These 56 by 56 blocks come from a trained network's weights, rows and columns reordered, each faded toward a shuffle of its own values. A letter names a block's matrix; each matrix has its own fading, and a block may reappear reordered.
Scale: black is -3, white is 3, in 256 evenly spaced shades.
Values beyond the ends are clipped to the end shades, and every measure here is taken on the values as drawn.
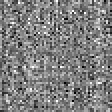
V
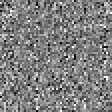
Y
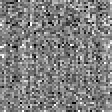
V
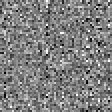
Y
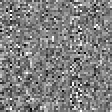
Y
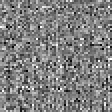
V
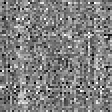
V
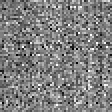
V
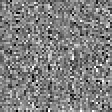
Y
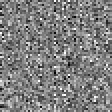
Y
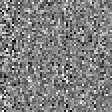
Y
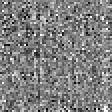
V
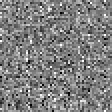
Y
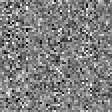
Y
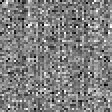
V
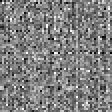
V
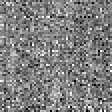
V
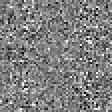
Y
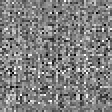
V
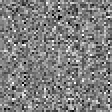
Y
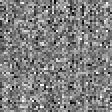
V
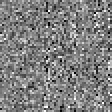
Y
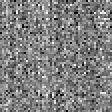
V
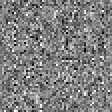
Y
